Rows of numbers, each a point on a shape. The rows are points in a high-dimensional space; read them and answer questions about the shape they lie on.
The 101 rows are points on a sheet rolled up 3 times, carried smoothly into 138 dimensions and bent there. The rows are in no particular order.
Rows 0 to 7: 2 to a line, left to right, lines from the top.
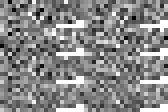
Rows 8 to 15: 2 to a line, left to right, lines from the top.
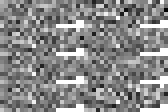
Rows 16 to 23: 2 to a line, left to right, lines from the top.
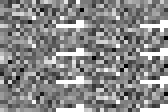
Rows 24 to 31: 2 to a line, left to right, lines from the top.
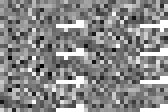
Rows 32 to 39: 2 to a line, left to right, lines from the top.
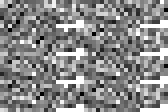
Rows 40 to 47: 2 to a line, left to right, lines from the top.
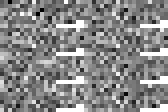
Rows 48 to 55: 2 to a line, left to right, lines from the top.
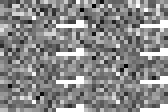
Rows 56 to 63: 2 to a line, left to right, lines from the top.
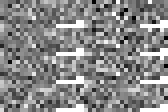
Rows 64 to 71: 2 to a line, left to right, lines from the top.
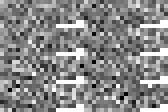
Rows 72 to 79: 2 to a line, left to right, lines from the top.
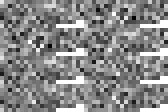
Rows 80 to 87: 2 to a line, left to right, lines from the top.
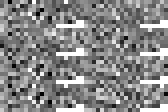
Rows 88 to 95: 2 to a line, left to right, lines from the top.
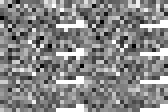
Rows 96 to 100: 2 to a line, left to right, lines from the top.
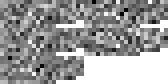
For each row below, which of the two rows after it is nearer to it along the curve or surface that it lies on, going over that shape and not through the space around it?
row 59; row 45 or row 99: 99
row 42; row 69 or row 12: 69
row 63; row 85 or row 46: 46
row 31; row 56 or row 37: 56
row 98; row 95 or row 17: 95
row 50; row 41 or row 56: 41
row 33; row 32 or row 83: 32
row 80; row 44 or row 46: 44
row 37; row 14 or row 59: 59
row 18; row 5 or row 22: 22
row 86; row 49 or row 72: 72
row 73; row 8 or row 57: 57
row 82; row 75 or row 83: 75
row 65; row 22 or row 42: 42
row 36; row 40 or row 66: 40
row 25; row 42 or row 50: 50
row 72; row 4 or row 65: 65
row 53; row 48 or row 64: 64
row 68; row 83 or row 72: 72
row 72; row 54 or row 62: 62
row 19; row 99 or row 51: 99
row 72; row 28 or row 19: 28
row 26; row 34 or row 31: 31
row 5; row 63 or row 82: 82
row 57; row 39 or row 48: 48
